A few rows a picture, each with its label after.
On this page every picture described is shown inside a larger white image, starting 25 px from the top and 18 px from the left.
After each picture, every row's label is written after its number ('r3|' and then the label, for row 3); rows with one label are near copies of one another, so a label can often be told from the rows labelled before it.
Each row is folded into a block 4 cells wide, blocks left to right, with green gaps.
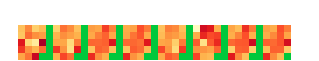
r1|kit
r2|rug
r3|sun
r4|sun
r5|rug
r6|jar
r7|sun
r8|sun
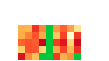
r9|sun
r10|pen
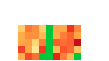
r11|rug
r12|sun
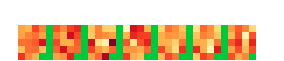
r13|sun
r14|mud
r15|kit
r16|jar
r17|rug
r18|rug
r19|pen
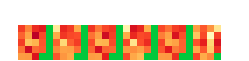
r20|mud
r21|jar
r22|mud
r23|jar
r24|mud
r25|pen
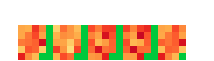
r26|sun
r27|rug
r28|mud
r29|mud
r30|sun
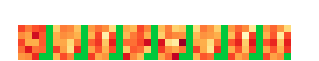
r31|mud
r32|rug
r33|pen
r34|sun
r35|kit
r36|rug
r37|pen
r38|pen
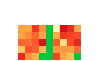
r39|sun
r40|jar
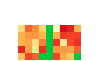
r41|rug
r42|jar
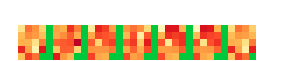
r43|rug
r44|sun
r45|jar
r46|pen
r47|jar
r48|jar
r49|rug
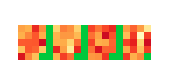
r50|sun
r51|rug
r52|mud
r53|pen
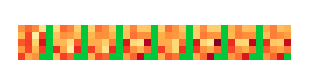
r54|pen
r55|rug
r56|rug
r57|kit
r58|rug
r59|kit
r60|kit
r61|kit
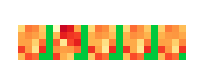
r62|rug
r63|jar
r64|rug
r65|rug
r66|rug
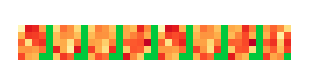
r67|jar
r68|rug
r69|rug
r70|sun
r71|jar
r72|rug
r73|sun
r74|pen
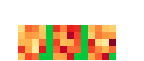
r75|rug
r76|mud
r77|kit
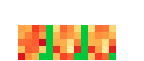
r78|sun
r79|rug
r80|rug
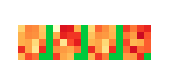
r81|rug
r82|jar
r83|rug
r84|mud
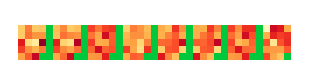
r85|kit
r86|kit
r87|mud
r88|rug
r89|sun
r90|sun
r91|mud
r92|jar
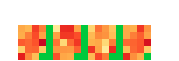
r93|sun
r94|jar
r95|rug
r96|sun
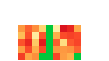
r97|pen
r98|jar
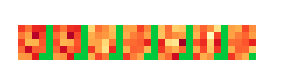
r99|mud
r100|mud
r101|rug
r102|sun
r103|kit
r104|pen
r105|sun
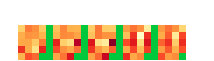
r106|rug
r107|kit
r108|kit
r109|pen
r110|pen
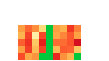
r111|pen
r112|sun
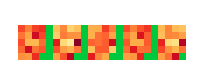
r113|mud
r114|kit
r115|sun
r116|mud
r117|kit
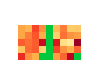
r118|sun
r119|kit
